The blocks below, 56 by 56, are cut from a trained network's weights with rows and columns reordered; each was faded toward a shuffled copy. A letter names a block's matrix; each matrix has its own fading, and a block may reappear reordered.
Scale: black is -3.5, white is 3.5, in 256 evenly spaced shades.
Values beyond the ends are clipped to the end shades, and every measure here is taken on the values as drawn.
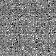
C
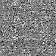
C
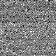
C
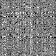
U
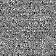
C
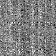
U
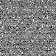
C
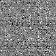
C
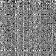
U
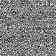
C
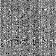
U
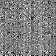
U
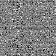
C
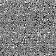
C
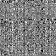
U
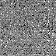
C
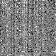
U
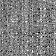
U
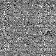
C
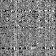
U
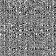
U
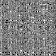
U
